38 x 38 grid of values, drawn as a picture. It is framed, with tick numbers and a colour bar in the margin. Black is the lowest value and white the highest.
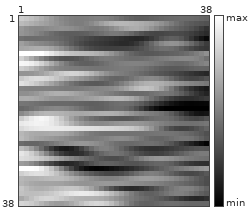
Values rise toward the left. The grain runs across in streaks. The ninth with the lowest average is the middle right.
